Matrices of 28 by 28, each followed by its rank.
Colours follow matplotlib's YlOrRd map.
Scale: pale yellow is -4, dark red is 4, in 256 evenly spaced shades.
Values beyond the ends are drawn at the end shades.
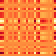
one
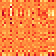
three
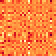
three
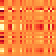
one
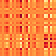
one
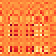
two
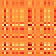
one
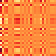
one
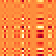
one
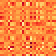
three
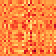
three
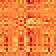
three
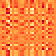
two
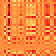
two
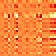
two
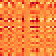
two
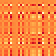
one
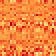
three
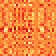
three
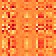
two
